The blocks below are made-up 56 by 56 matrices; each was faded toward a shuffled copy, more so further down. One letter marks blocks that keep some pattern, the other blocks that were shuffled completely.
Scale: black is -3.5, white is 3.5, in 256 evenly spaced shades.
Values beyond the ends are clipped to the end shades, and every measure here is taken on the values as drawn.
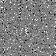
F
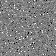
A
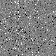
F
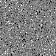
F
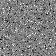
A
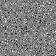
F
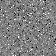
F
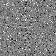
F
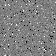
A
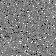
A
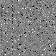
F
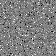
A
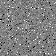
F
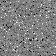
A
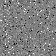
F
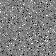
A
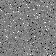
A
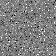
A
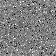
A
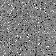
F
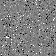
F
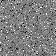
A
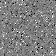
F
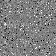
F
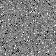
A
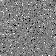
A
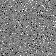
A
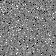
F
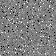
A
